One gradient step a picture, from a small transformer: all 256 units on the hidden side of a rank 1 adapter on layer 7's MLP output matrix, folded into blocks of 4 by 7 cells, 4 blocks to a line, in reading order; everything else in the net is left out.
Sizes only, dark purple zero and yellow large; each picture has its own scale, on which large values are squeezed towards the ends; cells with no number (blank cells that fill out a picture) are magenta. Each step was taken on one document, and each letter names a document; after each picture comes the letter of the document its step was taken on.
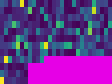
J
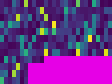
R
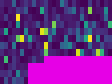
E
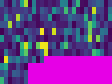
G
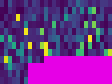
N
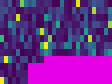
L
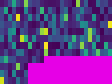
R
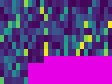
R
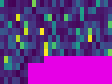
N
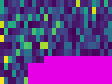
L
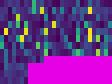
E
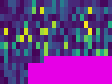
E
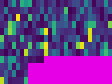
R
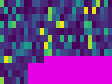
L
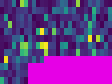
G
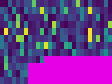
E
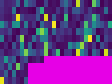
R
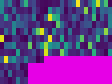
L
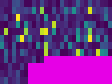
E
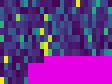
L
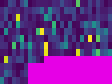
G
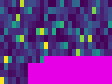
J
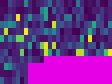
N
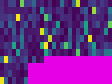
L
